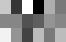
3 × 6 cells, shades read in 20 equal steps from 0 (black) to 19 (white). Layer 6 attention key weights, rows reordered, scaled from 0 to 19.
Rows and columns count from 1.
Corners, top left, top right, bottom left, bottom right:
15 9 18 14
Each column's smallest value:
10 4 5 0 9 9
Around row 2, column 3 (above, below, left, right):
19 5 10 7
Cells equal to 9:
2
